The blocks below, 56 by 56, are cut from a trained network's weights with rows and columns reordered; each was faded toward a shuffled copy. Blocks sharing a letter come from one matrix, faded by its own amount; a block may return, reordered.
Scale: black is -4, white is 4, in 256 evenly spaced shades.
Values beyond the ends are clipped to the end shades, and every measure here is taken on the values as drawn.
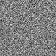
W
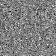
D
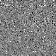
D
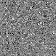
D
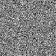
W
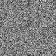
W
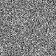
W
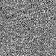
W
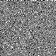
D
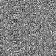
W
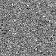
D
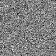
W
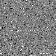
D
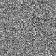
W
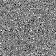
D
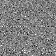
D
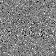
D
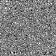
D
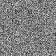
W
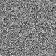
W
